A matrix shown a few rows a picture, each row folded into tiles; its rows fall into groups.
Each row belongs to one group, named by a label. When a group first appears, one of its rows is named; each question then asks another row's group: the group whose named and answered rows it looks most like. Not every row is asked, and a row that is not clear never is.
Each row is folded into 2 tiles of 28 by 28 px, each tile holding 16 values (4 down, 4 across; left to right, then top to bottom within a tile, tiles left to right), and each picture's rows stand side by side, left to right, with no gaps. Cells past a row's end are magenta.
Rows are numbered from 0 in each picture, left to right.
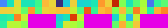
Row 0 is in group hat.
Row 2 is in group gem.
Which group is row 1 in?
hat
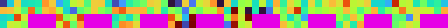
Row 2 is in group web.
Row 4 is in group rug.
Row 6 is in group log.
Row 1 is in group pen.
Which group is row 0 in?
hat
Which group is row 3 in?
pen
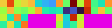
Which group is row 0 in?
log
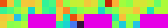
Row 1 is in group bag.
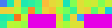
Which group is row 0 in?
hat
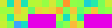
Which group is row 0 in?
bag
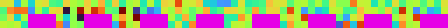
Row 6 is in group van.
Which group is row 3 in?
log
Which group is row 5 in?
rug
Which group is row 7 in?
rug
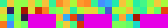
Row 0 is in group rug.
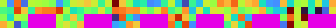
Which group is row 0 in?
bag
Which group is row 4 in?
log
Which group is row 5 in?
rug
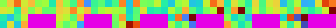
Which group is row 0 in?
van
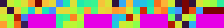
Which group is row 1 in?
hat
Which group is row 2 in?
hat
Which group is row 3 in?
bag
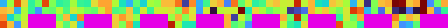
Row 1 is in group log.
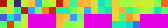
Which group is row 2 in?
bag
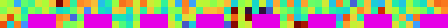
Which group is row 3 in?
bag
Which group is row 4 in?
rug
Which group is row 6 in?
gem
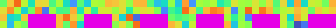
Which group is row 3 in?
bag
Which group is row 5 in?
bag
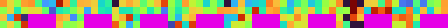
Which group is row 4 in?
hat
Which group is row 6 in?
bag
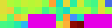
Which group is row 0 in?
bag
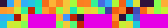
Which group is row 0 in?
hat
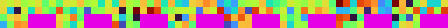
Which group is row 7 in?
gem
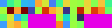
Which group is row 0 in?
web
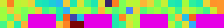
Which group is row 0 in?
log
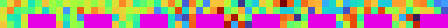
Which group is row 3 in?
gem
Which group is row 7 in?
log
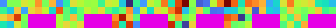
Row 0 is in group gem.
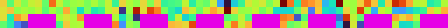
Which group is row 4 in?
web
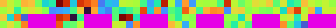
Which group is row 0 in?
log
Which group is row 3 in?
bag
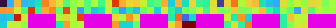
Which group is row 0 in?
hat
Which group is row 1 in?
rug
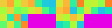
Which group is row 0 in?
log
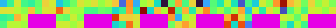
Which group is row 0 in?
hat
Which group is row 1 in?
web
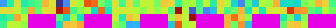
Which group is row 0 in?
hat
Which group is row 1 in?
web
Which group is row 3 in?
rug
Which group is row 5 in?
web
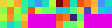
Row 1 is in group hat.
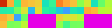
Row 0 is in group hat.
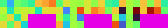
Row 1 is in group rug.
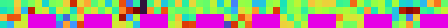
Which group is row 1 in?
van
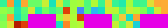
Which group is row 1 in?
rug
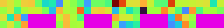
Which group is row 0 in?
log
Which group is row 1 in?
web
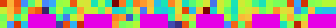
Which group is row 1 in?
van
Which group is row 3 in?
gem
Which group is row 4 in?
van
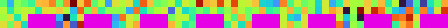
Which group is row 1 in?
van
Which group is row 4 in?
log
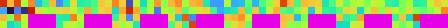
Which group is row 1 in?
hat
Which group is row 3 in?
log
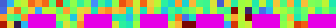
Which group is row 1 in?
gem
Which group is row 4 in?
rug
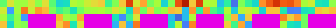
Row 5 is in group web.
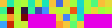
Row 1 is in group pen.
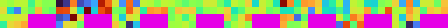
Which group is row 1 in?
hat
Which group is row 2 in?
bag
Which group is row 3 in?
web
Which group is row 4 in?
pen
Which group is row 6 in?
van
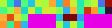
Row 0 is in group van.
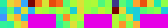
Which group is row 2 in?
web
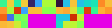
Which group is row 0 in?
pen
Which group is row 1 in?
hat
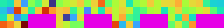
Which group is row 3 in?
log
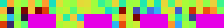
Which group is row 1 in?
log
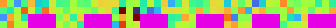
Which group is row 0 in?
gem
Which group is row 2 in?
rug
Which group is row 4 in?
pen
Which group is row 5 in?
gem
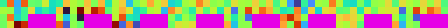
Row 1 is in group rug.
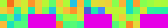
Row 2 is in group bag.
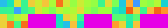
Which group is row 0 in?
pen
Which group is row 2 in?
bag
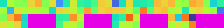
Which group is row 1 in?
hat
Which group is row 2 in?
hat
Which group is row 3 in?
log
